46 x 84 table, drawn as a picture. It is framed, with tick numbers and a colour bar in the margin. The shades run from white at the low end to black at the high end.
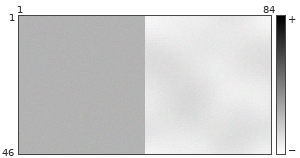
The table splits into one row of 2 panels. Panel 1,1: low, flat. Panel 1,2: very low, smooth, faint in contrast.
